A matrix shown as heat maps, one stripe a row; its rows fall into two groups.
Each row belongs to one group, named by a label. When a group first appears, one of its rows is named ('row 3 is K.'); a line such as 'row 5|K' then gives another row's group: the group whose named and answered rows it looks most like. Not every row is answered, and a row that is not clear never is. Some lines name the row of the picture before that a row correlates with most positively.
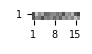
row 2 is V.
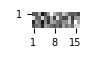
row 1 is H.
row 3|V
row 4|V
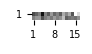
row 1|V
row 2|H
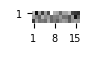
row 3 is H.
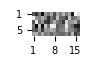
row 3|V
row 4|H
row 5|H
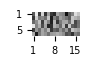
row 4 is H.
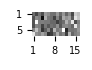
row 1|V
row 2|V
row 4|V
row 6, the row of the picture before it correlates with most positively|4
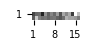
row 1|V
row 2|V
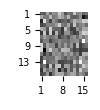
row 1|H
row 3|V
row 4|H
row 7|V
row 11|V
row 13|V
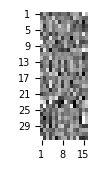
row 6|V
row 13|H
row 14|H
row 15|H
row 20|H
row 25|H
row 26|V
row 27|V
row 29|H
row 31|H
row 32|H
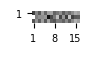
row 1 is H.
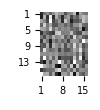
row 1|H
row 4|V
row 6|H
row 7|H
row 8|V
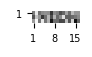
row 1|V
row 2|H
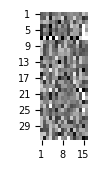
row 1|V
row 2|H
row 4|V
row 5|V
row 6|V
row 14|H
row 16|H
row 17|V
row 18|H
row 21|V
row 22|V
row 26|V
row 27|H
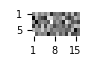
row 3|H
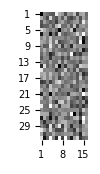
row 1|H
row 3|V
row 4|H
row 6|V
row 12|V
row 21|V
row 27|V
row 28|V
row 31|V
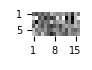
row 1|V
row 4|V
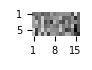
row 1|V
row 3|V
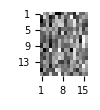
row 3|H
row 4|H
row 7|V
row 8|V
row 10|H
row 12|H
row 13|V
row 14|V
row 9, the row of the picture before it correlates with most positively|1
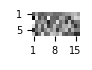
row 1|V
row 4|H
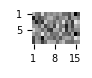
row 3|V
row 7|V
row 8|H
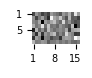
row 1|V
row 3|H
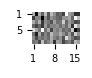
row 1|H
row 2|V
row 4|V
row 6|V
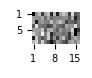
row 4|V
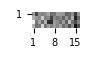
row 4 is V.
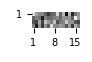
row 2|V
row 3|H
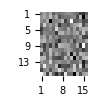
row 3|H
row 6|V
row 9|V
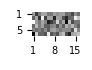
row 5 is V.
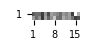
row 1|V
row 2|H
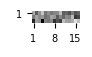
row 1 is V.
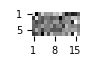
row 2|V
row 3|V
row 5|V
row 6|V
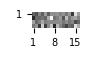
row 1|V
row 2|H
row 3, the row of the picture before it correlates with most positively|1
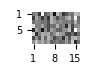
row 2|V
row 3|V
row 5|V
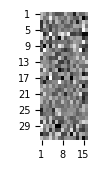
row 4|V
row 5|V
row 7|H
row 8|V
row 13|V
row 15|V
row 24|V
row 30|H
